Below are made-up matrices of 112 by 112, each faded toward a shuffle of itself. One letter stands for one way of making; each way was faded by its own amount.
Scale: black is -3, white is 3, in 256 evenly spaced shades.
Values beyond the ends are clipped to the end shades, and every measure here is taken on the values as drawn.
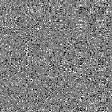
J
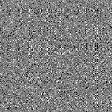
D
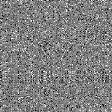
J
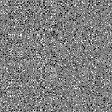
J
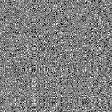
D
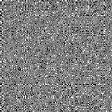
D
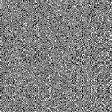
D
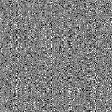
D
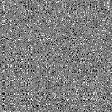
J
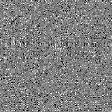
J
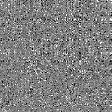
J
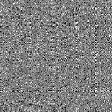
D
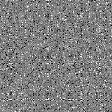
J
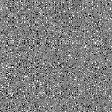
J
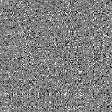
J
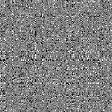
D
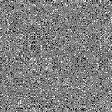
J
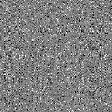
J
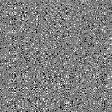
J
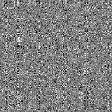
D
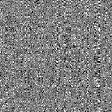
D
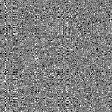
D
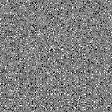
J
